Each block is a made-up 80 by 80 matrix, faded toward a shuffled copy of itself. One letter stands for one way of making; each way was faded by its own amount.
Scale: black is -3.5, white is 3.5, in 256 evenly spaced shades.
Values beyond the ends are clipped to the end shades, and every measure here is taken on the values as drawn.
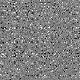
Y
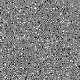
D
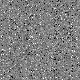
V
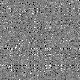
Y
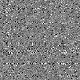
Y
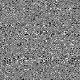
Y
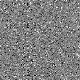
D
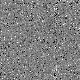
V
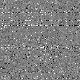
Y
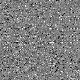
D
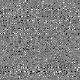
Y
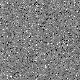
V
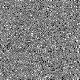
D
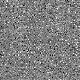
D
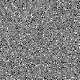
D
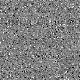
D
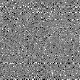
Y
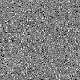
D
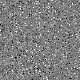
V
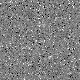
V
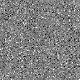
D
